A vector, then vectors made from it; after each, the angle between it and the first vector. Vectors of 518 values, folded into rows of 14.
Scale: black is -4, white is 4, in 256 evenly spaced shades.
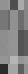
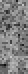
partly aligned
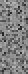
orthogonal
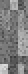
nearly opposite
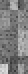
nearly opposite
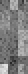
nearly opposite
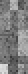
nearly opposite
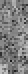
partly opposed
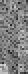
partly opposed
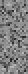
orthogonal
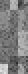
nearly opposite
